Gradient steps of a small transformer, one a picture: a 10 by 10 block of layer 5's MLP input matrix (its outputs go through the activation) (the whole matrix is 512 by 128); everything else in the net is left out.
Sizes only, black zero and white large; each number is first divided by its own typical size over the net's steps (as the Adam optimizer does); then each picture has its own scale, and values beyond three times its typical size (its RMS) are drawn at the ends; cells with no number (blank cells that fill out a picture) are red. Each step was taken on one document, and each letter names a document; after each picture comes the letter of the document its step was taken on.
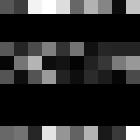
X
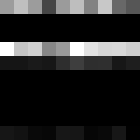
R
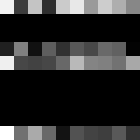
R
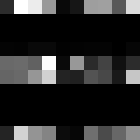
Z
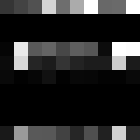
X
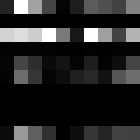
Z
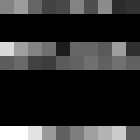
R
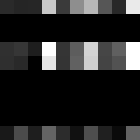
X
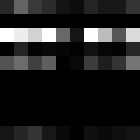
Z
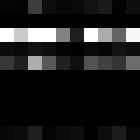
Z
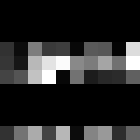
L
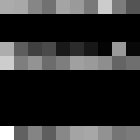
R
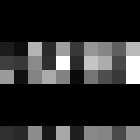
L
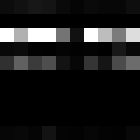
Z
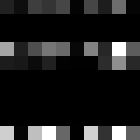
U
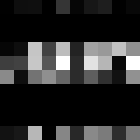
L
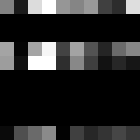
X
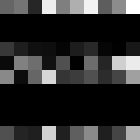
X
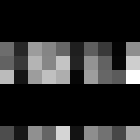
L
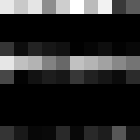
R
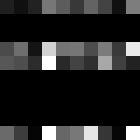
X
